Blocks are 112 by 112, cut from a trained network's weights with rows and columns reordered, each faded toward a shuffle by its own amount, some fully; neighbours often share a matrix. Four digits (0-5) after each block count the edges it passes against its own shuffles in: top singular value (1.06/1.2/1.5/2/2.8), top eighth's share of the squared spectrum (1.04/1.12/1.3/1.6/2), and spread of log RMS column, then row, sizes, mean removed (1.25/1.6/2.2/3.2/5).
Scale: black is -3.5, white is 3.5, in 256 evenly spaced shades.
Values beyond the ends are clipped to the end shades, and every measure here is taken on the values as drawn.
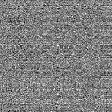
4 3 1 2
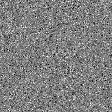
3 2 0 1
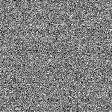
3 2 0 0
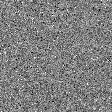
2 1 0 0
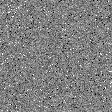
0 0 0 0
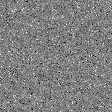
0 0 0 0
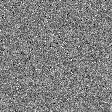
1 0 0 0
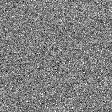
1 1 0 0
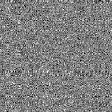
4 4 2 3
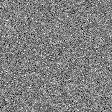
0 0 0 0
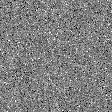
2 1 0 0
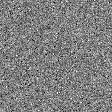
2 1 0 0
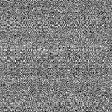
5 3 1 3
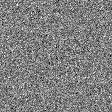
0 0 0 0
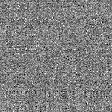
4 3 1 1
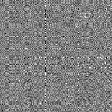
5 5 2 3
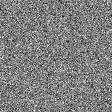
1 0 0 0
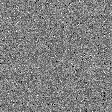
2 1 0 0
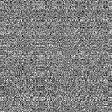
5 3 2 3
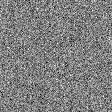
2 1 0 0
